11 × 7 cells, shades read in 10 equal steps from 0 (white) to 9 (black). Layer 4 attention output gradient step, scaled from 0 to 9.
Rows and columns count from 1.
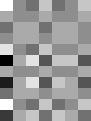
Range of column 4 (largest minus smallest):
4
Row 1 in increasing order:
0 2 2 4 4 5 5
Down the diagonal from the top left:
0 4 3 4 4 2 3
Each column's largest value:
9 4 5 6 5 4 6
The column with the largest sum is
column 1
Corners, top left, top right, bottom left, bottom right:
0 2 7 5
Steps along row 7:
up same down up same down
